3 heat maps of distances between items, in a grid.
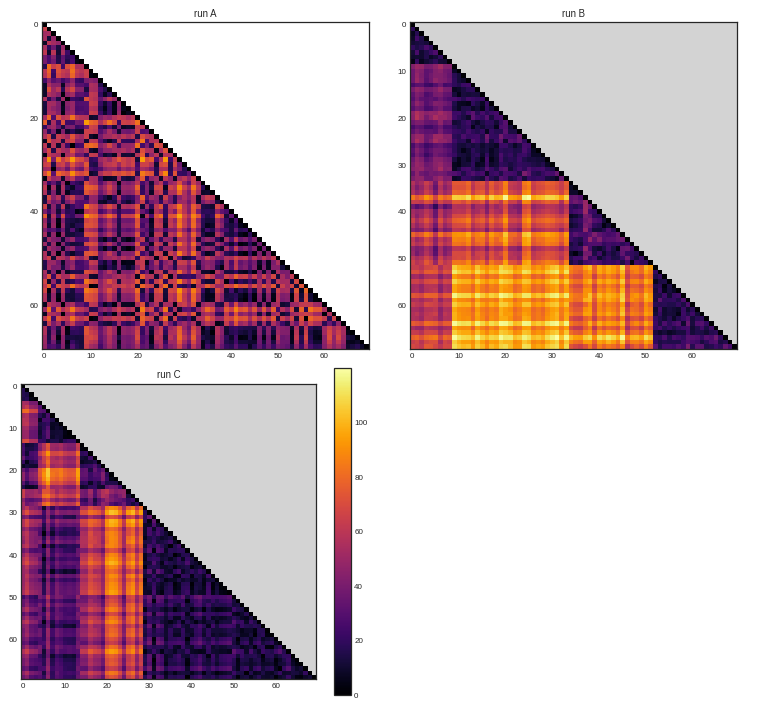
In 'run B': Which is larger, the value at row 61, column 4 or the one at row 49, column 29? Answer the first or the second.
the second
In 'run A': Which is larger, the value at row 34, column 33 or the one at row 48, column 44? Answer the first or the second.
the first
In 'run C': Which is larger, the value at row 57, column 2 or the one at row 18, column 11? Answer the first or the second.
the second
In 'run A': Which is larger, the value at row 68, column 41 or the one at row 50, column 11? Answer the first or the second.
the first
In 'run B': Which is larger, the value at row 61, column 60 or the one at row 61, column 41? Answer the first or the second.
the second
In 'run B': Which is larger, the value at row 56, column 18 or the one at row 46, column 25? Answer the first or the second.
the second
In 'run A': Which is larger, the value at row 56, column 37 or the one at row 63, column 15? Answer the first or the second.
the second
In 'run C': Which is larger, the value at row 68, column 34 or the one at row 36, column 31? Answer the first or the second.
the second
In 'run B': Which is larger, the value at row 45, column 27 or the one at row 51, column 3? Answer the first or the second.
the first
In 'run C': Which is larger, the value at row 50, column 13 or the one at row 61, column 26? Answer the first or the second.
the second
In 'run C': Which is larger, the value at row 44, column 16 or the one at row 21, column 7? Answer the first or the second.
the second
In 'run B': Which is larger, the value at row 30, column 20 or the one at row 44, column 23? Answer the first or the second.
the second
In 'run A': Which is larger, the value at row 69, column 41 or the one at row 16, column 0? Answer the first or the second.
the second
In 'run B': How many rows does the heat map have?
70
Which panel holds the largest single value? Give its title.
run B
